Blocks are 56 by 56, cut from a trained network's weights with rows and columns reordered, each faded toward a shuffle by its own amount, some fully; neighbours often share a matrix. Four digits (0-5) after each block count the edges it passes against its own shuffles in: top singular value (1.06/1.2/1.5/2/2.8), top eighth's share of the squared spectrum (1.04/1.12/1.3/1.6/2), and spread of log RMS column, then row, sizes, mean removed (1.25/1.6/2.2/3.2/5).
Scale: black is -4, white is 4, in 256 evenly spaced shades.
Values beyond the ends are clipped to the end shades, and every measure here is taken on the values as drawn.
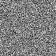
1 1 0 0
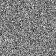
1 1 0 0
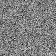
1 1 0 0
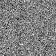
0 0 0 0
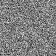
0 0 0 0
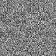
3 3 2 0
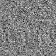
2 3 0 1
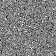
0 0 0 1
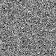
0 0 0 0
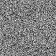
1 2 0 0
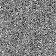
0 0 0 0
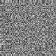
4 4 2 0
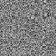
3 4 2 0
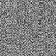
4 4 2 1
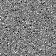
0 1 0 0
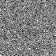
1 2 0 0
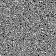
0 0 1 0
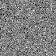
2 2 1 0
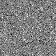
2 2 0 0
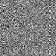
4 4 2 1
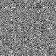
2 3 1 2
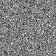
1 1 0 0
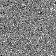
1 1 0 0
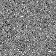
2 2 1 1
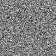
1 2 0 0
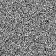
2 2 0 0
